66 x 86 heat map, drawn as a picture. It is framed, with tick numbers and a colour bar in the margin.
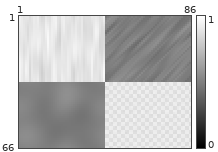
It is made of 2 by 2 panels. Panel 1,1: very high, streaked downward, faint in contrast. Panel 1,2: middling, slanting up to the right, faint in contrast. Panel 2,1: middling, smooth, faint in contrast. Panel 2,2: very high, checkered, faint in contrast.
